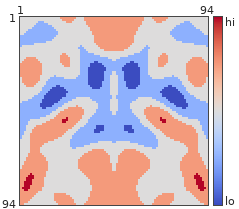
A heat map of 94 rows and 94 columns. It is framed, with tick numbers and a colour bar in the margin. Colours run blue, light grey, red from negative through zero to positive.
Stripes: none. Mirror symmetry: left to right. Odd rows or columns: none. Average level on the scale: 50%.
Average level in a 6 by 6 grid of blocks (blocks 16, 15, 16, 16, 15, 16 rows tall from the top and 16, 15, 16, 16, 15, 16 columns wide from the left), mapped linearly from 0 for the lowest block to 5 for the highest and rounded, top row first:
135531 / 430034 / 101101 / 340043 / 435534 / 535535
